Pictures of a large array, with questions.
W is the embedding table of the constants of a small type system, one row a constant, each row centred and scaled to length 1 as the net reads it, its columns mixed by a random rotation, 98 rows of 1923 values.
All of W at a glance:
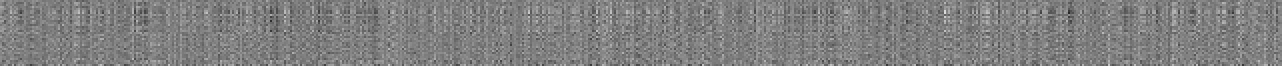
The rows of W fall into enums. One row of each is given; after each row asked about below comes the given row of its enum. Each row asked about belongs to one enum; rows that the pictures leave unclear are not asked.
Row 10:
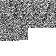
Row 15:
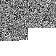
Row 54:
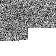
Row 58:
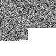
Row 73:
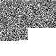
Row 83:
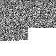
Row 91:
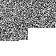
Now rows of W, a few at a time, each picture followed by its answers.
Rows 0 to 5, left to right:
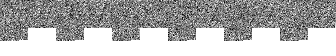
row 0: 83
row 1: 10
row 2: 73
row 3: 15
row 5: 91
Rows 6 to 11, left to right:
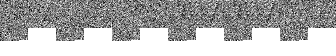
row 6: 15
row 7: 91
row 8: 58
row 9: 10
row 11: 83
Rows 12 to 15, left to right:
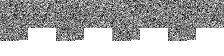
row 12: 10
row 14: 58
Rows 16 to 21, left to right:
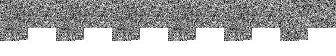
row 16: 54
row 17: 54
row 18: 54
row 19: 54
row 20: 54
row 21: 58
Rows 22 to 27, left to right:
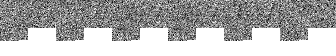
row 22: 91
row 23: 83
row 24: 54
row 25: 54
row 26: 10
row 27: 58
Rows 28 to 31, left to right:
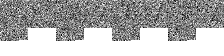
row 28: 73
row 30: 10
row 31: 15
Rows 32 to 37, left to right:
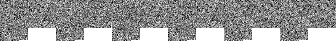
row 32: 15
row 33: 91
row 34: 54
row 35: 15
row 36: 58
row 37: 58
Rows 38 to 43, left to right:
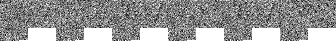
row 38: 54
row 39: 83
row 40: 10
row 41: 73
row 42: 10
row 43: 58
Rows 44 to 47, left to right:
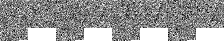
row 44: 73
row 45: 54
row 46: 10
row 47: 15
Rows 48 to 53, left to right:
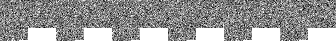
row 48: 83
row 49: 73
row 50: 73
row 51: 91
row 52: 83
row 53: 58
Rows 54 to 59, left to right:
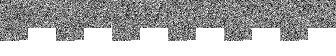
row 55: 91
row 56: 10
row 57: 83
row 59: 58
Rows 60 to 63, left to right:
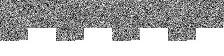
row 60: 58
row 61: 54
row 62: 73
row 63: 91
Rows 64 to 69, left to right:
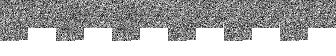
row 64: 83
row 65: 54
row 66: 54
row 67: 91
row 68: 91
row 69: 83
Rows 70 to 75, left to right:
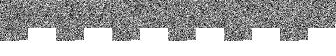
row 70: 54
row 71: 10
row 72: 58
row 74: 58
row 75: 91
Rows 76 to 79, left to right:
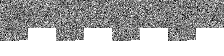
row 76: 54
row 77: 83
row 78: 73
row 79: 15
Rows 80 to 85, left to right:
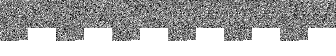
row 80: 73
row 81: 15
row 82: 58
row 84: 83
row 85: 10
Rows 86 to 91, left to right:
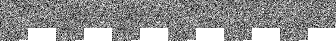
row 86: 58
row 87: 54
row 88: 54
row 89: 58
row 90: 83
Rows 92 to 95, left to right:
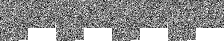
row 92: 91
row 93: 73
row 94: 91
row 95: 83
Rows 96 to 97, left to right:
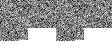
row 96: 58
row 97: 58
